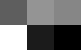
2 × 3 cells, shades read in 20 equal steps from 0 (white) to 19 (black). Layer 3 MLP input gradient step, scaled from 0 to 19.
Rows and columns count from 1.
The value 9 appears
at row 1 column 3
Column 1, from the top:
12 0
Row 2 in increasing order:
0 17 19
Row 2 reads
0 17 19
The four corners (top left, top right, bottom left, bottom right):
12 9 0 19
